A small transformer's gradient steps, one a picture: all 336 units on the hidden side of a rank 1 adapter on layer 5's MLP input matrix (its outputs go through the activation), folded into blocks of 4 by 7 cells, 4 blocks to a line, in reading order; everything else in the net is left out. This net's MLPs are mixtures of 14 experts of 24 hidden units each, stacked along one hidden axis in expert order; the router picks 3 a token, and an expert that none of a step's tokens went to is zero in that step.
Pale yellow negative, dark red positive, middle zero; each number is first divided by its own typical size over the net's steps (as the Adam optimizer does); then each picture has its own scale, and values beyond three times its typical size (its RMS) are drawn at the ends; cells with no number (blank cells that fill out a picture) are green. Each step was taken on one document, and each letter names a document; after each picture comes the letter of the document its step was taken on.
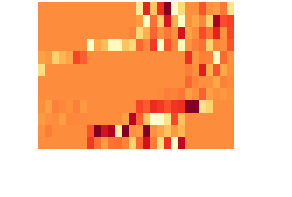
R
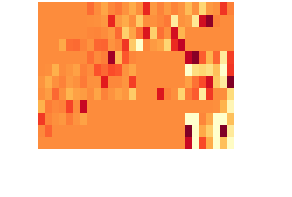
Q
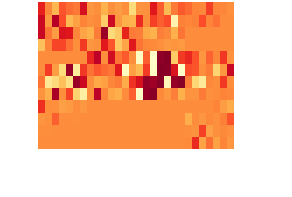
Q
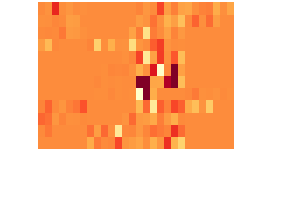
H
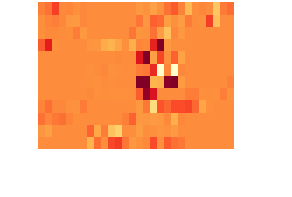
H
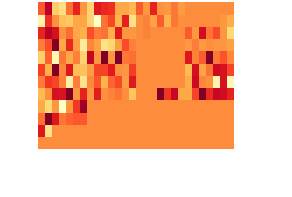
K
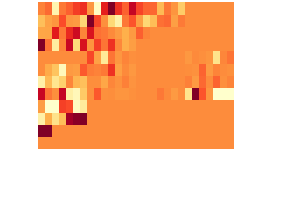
K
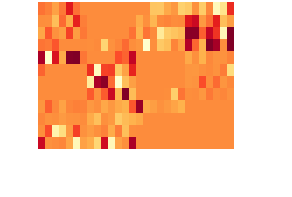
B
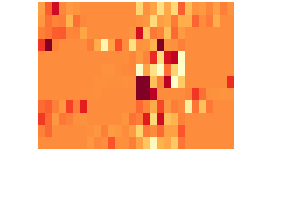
H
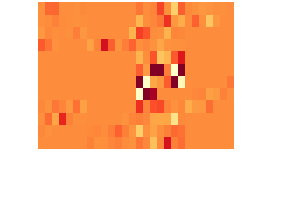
H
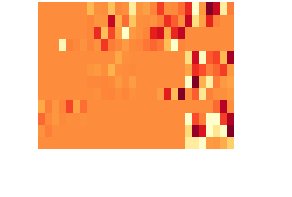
Q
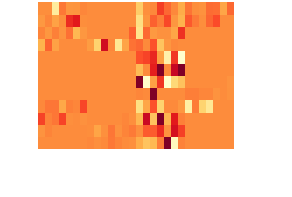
H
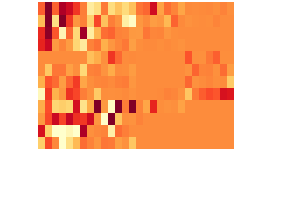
K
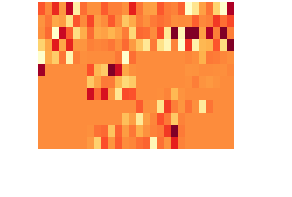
B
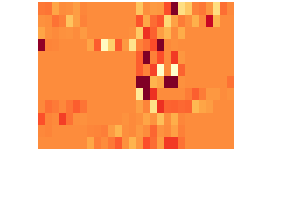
H
